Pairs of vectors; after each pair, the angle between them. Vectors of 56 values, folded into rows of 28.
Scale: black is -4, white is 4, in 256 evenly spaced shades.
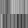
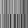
partly aligned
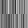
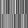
nearly opposite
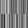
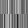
partly aligned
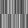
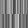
orthogonal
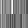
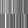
partly aligned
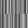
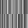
partly aligned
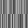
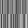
nearly opposite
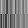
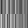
nearly opposite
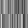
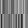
nearly opposite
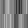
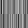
orthogonal
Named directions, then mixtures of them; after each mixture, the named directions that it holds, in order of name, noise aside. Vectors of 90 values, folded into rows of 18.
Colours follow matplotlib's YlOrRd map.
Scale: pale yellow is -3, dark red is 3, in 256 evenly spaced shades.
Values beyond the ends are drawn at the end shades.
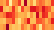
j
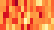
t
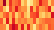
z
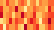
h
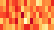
h, t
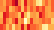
t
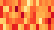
h, z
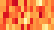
t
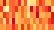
j, z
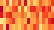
h, j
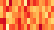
h, j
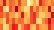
h, z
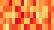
h, j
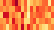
t, z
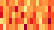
h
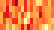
t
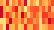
h, j
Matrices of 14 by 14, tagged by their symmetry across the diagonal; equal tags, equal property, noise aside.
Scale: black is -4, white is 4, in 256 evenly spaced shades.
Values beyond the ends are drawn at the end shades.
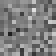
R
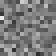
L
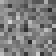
L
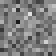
L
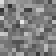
L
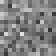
L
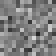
R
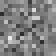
L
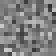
R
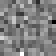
R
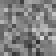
R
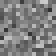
L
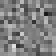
R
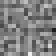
R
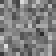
L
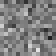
R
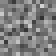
R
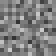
R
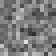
L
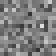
L
